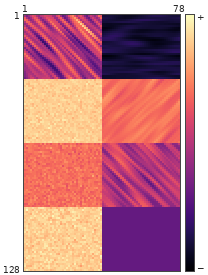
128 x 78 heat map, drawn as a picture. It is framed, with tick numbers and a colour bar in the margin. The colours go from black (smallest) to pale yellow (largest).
It is made of 4 by 2 panels. Panel 1,1: middling, slanting down to the right, strong in contrast. Panel 1,2: very low, streaked across, faint in contrast. Panel 2,1: very high, fine-grained, faint in contrast. Panel 2,2: high, slanting up to the right, faint in contrast. Panel 3,1: high, fine-grained, faint in contrast. Panel 3,2: middling, slanting down to the right. Panel 4,1: very high, fine-grained, faint in contrast. Panel 4,2: low, flat.
